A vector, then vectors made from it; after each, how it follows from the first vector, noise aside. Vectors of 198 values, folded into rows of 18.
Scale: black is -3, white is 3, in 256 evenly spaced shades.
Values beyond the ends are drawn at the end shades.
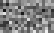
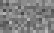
shrunk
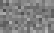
shrunk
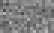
shrunk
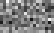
reversed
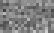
shrunk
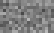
shrunk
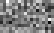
reversed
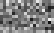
reversed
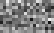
reversed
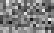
reversed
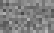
shrunk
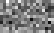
reversed
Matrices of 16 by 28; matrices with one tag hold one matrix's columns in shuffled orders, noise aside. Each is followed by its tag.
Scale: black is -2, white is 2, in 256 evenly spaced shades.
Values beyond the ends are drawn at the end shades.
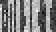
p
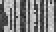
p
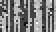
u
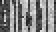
p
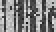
u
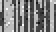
p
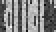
p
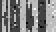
p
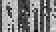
u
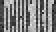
p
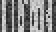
p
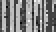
p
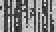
u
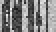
p
